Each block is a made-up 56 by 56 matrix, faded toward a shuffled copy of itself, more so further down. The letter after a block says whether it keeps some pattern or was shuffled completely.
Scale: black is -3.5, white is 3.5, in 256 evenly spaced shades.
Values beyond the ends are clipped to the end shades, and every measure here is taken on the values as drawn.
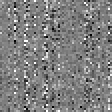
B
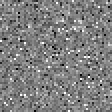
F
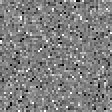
F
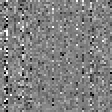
B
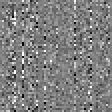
B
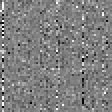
B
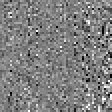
B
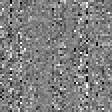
B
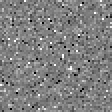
F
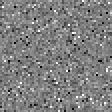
F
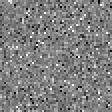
F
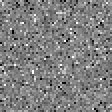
F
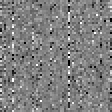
B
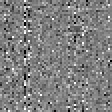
B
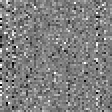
B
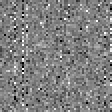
B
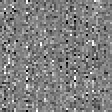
B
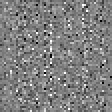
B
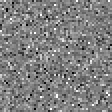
F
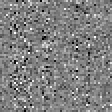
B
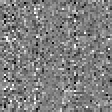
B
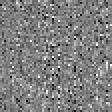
B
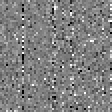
B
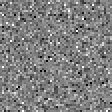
F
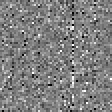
B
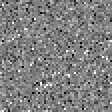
F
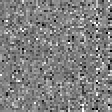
B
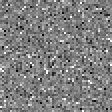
F
